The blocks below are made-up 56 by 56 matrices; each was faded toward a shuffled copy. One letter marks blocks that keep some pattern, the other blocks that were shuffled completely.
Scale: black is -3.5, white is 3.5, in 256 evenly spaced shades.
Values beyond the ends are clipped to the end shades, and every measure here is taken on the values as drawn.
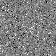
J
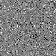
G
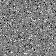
J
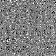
G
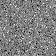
J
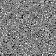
G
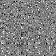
G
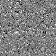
G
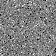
J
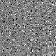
G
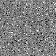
G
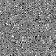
G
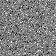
J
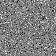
J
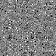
G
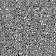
G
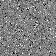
J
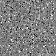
G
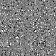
G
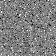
J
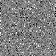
G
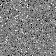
J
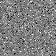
J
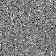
J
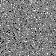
J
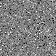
J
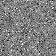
J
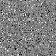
G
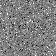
J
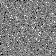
J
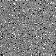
G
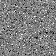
J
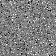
J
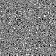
G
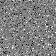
J
